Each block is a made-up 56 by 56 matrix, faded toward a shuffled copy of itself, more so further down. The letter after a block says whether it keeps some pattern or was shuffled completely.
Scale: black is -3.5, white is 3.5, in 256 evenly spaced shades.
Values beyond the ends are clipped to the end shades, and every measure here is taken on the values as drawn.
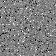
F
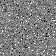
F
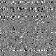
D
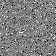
F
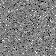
F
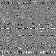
D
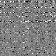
D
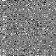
D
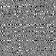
D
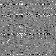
D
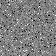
F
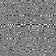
D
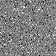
F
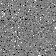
F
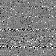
D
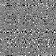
D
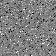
F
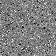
F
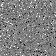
F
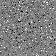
F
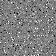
F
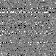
D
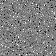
F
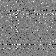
D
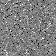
F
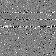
D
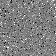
F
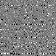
D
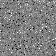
F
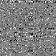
D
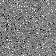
F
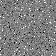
F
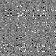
D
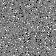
F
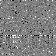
D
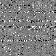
D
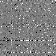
D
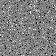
F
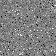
F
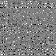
D
